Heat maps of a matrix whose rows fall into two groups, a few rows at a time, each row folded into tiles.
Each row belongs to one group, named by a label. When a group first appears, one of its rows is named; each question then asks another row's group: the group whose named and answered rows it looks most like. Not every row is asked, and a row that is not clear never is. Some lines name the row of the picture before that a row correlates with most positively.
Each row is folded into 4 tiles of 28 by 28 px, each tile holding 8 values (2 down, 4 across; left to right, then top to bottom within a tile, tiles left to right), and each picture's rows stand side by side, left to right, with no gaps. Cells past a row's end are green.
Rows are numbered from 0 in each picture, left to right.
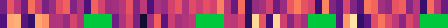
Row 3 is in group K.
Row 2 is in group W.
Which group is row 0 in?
K
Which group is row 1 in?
K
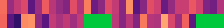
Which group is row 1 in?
W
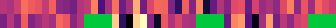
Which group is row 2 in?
K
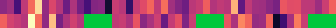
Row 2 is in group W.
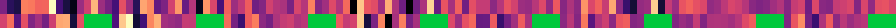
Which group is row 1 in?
K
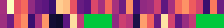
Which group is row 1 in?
W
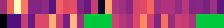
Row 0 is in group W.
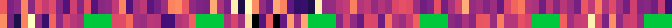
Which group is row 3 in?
W
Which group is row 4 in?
W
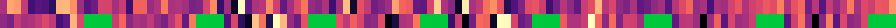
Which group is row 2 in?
W
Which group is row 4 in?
W
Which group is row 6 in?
K
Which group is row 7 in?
K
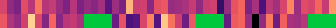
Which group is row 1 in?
W
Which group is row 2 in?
K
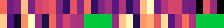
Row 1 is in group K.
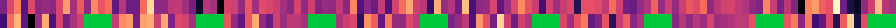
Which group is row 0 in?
K
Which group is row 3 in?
W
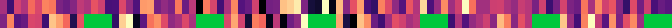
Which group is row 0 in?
W
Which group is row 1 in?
K
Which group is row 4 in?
W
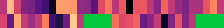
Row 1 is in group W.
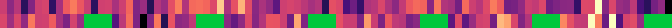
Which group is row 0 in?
W
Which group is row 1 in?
K
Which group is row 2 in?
W
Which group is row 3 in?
W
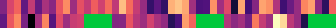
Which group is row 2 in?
W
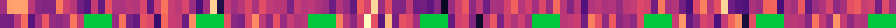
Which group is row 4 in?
K
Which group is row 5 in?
W
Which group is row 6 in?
W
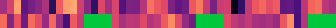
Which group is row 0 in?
W
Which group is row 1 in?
W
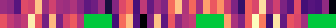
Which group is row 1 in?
K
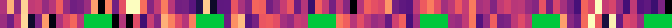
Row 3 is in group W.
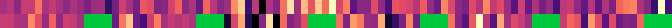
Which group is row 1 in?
K
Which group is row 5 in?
W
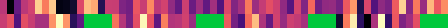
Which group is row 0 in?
W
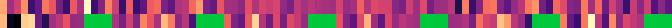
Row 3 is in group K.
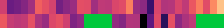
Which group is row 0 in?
W
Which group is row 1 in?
K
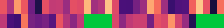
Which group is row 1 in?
W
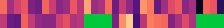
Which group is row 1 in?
K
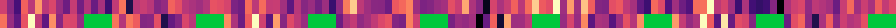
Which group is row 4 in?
K
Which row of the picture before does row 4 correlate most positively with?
0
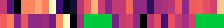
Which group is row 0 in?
W
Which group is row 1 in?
K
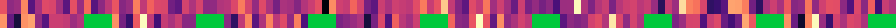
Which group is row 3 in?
K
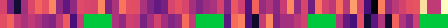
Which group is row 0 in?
W
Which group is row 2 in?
K
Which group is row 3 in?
K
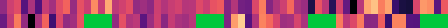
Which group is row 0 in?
K
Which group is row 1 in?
K
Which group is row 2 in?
K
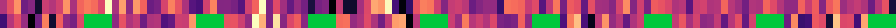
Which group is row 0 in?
K
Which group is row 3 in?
W
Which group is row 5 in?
K
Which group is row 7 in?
W
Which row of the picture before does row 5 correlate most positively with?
0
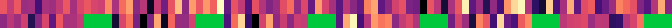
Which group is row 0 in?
K
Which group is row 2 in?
K
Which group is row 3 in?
K
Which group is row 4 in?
W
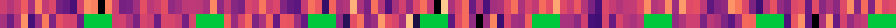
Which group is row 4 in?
K
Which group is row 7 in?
K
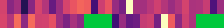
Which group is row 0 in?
W
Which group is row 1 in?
W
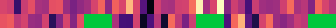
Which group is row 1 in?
K
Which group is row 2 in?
K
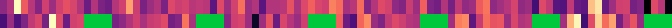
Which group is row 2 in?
K
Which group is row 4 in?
K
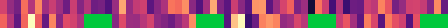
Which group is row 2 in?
K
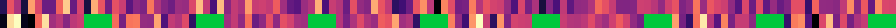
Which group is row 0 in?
K
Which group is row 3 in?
W
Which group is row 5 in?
W
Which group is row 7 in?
K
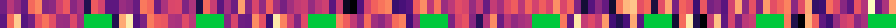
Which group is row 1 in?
K
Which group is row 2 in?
W
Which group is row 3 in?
W
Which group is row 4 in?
K
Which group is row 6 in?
K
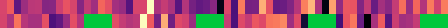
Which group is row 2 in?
W
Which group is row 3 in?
K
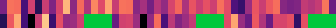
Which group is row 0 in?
K
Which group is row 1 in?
K
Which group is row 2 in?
W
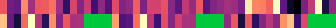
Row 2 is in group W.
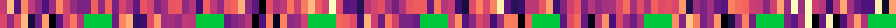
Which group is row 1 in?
K
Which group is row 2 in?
K
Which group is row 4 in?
W
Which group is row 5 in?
K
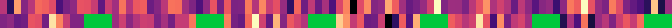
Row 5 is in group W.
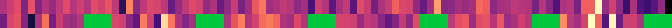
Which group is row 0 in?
K
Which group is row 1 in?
W
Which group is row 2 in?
K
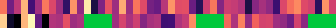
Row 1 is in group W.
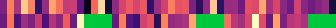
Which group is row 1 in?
W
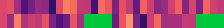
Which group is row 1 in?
K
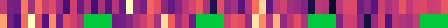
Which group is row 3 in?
K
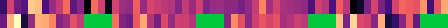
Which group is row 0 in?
K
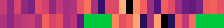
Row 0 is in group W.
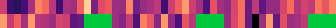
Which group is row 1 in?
W
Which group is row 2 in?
K
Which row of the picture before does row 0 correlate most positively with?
0
